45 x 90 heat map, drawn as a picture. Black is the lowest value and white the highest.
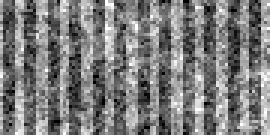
Stripes: upright, repeating 12 times. Average level on the scale: 50%. Grain: streaks running down.
